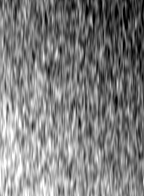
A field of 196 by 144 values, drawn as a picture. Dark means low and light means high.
Grain: streaks running down. Slope: up to the bottom left. Ninth with the highest average: bottom left. Ninth with the lowest average: top right. Average level on the scale: 50%. Histogram: bell-shaped.
